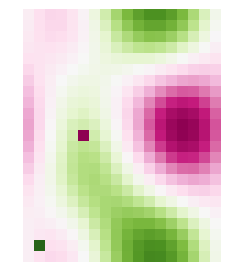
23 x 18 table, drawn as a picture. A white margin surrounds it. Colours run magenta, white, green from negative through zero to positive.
No regular stripes run through it. The top left is the smoothest part. Two lone cells stand out: one far higher and one far lower than their neighbours. On average the colour sits 50% of the way up the scale.
